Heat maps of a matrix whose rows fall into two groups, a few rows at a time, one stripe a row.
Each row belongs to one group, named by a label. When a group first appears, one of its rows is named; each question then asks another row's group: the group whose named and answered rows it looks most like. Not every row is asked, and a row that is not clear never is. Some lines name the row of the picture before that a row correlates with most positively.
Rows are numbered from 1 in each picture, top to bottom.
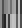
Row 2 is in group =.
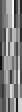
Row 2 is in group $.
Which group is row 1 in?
$
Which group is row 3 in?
=
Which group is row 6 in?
=
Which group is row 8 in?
=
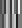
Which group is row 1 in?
=
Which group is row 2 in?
=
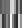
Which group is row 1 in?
$
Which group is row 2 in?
$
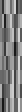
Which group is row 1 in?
=
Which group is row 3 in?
$
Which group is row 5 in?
$
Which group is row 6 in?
$
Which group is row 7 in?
$
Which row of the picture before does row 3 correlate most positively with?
2
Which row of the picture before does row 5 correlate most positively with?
2
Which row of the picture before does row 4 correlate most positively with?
2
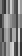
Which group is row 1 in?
$
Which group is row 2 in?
=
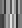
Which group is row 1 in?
=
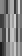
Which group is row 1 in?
$
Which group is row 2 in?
=
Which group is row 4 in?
=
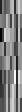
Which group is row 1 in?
$
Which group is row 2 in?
=
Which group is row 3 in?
=
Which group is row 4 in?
$
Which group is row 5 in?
=
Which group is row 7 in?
=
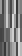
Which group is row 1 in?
=
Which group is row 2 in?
=
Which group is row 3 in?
$
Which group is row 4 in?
=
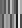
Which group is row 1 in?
$
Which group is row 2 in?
=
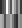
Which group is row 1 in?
=
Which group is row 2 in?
$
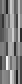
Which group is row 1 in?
$
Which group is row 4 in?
$
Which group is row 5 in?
=
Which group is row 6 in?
$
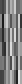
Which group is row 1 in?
=
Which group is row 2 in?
=
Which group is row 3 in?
=
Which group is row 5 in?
=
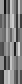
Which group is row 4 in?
$
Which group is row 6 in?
=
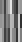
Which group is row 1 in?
$
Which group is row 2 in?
$
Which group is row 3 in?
$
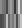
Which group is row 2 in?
=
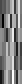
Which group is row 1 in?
$
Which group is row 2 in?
=
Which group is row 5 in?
$
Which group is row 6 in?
=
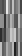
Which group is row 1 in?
=
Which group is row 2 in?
$
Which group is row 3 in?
=
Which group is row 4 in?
$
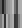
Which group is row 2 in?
$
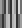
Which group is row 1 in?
=
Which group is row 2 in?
=
